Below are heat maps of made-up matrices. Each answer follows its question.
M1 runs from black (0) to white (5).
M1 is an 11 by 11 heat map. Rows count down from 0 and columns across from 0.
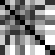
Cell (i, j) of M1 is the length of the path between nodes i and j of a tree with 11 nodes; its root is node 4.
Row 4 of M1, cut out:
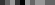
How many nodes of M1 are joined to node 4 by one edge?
2
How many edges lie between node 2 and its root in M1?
3
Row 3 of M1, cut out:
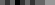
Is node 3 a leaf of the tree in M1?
no
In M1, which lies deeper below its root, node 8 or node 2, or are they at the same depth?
the same depth
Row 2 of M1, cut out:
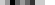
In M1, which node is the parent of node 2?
6
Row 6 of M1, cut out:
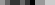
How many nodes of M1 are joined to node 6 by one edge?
3
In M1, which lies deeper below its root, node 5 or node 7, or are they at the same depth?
the same depth
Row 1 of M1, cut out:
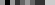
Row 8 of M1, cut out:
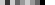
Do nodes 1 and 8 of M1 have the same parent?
no
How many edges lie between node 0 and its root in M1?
1
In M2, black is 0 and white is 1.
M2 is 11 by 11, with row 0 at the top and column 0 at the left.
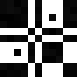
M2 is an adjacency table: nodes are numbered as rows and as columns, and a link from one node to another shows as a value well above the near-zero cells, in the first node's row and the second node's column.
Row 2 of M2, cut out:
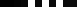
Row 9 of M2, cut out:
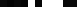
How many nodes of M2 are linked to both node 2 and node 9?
3
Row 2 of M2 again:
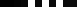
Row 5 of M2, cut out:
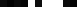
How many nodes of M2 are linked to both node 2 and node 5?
3
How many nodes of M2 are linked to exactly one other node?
0
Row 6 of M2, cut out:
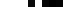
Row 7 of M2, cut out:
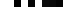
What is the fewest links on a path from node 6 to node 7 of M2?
2
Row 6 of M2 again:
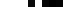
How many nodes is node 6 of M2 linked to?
7
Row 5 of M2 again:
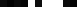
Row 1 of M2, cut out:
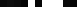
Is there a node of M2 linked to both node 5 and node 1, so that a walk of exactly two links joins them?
yes
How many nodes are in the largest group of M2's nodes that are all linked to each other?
2
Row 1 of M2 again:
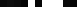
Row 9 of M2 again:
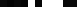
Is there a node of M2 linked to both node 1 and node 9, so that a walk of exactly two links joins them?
yes
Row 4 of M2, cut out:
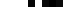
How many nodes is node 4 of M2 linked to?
7
